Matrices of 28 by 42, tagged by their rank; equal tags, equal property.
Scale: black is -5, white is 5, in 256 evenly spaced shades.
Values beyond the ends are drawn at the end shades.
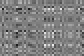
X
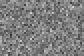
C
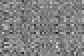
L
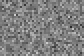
C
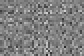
L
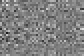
L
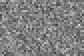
C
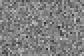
C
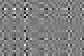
X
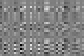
X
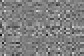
L
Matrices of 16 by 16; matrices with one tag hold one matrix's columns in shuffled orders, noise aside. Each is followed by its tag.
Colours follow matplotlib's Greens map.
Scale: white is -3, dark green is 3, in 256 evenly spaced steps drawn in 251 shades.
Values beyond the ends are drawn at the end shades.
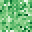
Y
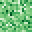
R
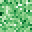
R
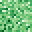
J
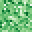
R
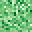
R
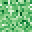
R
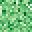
R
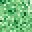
R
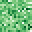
J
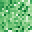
Y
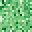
Y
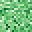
J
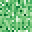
Y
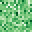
R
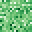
J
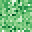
Y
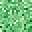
J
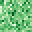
R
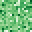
Y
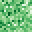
R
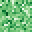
R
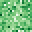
Y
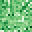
Y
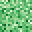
J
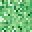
Y
